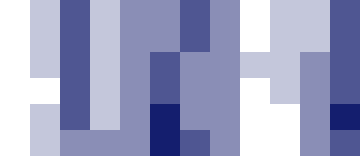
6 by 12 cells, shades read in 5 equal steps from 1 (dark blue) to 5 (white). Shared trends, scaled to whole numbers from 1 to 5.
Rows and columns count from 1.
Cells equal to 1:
3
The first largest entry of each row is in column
1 1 1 1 1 1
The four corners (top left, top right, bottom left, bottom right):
5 2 5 2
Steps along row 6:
down down same same down up up up same down down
